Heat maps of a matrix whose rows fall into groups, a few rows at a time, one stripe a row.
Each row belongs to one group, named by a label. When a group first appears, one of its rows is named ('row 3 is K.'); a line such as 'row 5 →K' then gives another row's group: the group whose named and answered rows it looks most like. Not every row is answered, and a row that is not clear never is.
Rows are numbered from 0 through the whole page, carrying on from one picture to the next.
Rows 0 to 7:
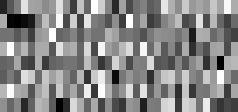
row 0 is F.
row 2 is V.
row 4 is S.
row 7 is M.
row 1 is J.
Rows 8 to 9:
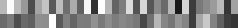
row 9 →V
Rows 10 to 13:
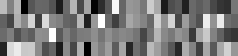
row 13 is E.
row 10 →S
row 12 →V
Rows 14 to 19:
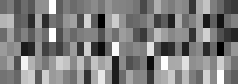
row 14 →V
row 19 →F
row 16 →V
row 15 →S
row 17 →S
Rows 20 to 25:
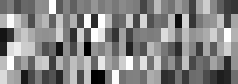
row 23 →E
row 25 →S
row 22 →F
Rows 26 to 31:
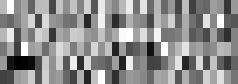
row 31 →F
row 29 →F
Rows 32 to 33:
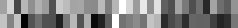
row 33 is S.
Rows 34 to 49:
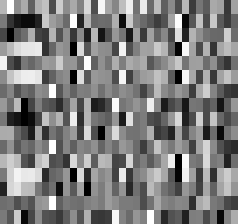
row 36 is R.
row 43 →S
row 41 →S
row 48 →V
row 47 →E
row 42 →J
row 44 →V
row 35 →J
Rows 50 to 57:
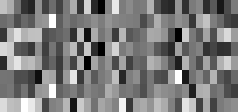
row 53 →S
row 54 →E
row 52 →E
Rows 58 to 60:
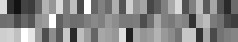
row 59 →V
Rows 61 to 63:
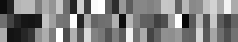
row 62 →J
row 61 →F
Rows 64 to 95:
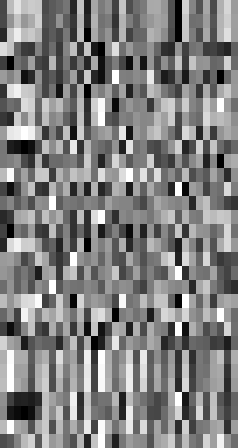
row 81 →E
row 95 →F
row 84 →V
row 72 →F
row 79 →F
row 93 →J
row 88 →S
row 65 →E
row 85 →E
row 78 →V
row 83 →J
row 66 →E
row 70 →E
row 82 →M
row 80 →R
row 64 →E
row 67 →S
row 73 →E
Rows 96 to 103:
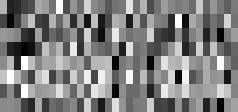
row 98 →S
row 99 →J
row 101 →M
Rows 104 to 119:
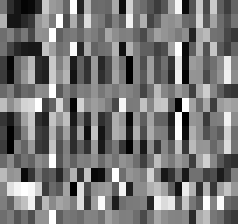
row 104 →J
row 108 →R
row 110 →V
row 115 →V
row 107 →J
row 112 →R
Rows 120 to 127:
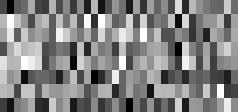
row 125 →S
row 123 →E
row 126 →F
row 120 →R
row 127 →R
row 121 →M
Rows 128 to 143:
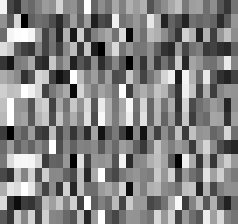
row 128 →J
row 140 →F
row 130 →E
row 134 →E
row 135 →M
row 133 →M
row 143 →F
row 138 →V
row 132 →R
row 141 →E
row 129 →S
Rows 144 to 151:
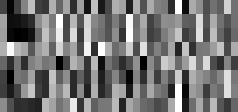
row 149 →R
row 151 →J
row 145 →J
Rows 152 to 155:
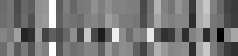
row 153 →V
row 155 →V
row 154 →S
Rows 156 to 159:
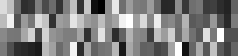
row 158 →F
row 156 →S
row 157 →M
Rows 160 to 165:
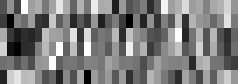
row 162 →J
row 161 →R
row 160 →F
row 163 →J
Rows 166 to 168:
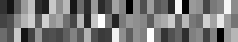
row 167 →F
